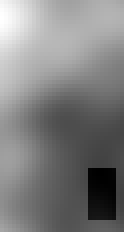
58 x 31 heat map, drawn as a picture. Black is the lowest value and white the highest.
The ninth with the highest average is the top left. Values change most from cell to cell in the bottom right. There is an overall slope up to the top left. In the bottom right lies a patch that is lower than the rest.
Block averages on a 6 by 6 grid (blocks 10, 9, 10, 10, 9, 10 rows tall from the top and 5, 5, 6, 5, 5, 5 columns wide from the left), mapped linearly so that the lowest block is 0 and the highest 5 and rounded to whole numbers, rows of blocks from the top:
5 4 4 3 3 3 | 4 4 3 3 3 3 | 3 3 2 2 2 2 | 3 2 1 1 1 1 | 3 2 2 1 0 0 | 3 2 1 1 0 0
